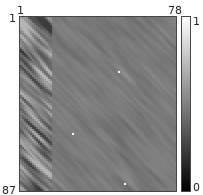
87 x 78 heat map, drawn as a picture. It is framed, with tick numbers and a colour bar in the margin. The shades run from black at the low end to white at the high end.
Mirror symmetry: none. Lone odd cells: 3, each higher than its neighbours. Odd rows or columns: none. Seam: vertical, 20% of the way across, the right part calmer. Grain: diagonal, down to the right. Histogram: heavy tails on both sides.
